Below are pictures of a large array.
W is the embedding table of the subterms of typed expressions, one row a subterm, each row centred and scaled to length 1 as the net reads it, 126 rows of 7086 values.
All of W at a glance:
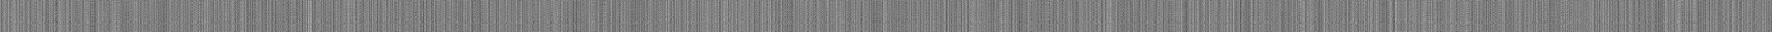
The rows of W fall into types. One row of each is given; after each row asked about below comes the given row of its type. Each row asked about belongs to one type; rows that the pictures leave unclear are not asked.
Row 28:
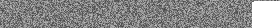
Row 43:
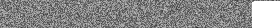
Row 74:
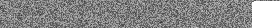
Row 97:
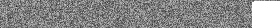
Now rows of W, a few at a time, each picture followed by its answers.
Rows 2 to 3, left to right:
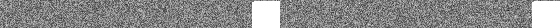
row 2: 28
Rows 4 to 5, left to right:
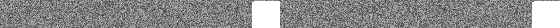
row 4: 97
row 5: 28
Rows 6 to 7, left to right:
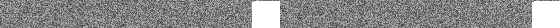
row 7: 74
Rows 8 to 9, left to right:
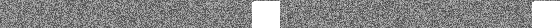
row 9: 97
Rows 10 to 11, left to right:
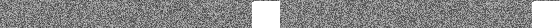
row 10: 43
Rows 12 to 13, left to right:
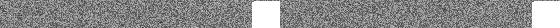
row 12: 74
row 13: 28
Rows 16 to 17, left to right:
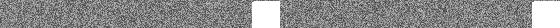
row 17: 28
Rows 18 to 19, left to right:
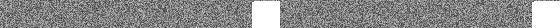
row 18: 28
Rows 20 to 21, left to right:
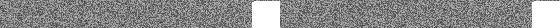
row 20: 74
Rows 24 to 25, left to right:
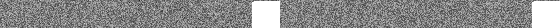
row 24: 43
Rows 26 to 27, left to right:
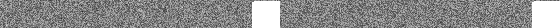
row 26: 28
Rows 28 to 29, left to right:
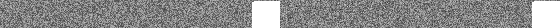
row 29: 97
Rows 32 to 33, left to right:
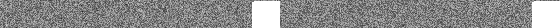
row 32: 28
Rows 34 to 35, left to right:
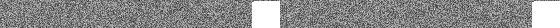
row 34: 43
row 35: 74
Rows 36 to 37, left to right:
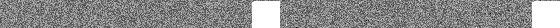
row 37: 97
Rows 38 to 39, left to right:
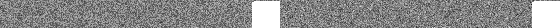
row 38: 74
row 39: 43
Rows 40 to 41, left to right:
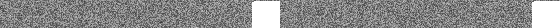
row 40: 74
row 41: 74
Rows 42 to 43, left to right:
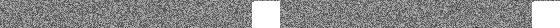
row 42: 28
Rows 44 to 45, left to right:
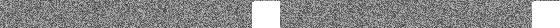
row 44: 28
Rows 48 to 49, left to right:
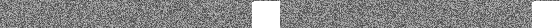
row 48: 43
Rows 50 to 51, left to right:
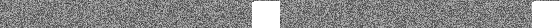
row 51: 97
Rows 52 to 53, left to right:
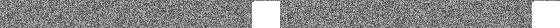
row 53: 97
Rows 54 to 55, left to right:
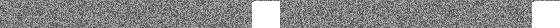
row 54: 74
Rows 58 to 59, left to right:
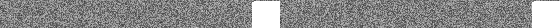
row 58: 74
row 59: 97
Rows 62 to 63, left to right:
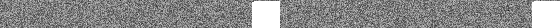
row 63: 97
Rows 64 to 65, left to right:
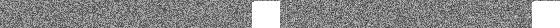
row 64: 28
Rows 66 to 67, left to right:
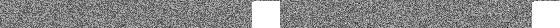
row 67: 28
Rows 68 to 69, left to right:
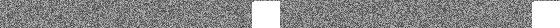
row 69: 28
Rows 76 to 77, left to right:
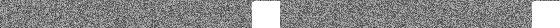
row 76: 97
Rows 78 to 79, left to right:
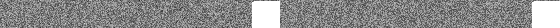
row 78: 43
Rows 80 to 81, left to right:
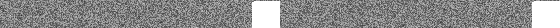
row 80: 74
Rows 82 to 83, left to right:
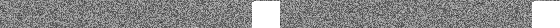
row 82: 74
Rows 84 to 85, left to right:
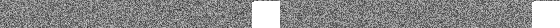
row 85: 74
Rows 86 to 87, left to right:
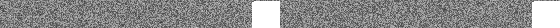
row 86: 74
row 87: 28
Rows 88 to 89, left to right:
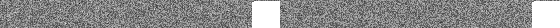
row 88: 74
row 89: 74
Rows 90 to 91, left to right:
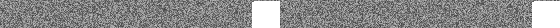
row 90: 28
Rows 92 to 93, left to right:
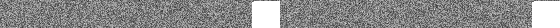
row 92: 43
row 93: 74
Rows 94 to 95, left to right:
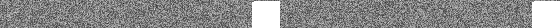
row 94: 74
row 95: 97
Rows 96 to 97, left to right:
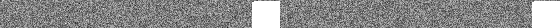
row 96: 28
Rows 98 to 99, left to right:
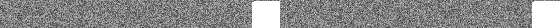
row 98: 74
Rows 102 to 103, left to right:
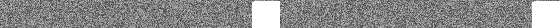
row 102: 97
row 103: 97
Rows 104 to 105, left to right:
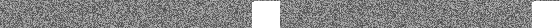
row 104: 28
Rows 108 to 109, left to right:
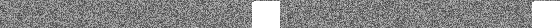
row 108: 74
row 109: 97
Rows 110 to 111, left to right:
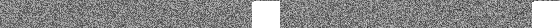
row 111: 28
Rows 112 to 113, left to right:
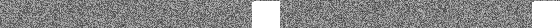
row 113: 28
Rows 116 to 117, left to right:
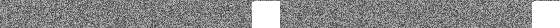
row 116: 97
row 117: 74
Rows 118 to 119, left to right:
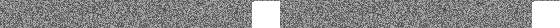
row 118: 28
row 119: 28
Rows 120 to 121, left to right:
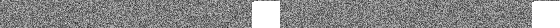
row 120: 28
